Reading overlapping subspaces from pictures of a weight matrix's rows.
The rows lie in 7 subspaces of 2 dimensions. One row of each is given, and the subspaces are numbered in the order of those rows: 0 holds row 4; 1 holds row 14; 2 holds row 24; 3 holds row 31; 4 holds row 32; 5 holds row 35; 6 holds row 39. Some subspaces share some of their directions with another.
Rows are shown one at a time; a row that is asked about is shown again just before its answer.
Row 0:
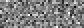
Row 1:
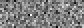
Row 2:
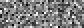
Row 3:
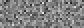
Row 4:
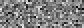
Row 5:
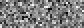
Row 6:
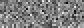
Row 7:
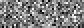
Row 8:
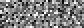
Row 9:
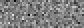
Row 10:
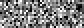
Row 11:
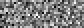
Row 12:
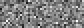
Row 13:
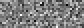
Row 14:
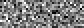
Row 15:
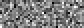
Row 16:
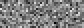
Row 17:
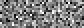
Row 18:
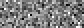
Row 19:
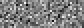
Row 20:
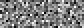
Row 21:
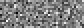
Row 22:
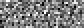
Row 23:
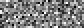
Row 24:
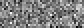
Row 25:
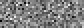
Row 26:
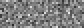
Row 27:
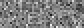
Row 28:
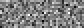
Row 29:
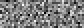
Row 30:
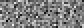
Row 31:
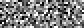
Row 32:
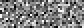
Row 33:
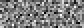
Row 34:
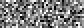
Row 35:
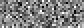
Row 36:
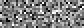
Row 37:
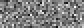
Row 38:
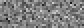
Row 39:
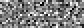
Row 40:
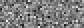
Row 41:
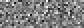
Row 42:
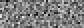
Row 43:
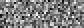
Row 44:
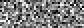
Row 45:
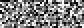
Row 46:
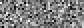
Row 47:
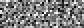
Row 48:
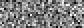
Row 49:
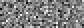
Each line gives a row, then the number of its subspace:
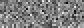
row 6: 5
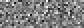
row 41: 3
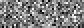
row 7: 5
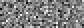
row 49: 0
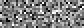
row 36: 1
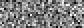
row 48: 2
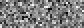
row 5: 3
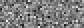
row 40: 0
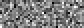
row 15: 3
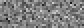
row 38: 1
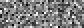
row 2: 4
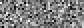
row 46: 4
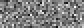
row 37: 5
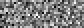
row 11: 6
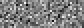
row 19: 4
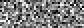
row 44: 1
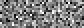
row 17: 1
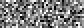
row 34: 5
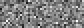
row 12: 0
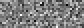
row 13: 6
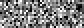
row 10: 2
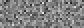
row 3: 1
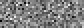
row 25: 4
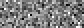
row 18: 2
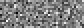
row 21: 0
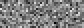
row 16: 6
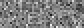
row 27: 2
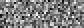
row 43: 6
